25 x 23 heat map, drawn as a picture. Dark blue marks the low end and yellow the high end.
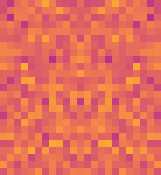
Seam: none. Slope: none. Odd rows or columns: none. Grain: fine. Histogram: bell-shaped. Mirror symmetry: left to right.
